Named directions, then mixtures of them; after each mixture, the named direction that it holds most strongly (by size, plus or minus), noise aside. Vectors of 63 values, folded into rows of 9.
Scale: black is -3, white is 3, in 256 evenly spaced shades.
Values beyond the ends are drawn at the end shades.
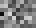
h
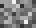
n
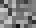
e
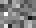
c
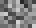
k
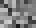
e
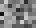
h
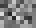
h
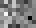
e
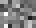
c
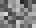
k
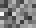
h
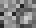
h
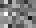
c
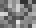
k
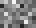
n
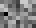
k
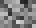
k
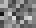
h
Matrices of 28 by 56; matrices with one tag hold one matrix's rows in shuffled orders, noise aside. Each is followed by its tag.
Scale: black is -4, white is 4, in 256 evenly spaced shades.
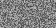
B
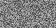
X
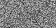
X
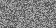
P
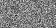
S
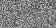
S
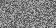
P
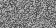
P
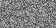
P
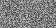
S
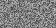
X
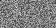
B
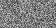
S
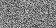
S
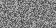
B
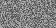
S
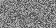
X
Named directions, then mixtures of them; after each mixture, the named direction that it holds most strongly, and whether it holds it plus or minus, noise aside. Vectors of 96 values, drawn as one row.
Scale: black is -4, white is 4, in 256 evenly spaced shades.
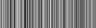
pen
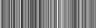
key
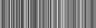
key, plus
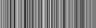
pen, plus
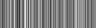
pen, minus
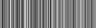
pen, minus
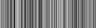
pen, plus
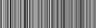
pen, plus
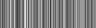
pen, minus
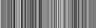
key, plus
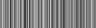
pen, plus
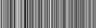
pen, plus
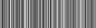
pen, minus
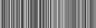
key, plus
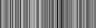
key, minus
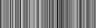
key, minus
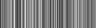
pen, minus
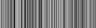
pen, plus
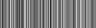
pen, minus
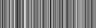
pen, minus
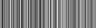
key, plus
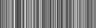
pen, minus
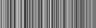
pen, plus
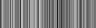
key, minus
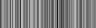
key, minus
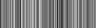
key, minus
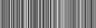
key, plus
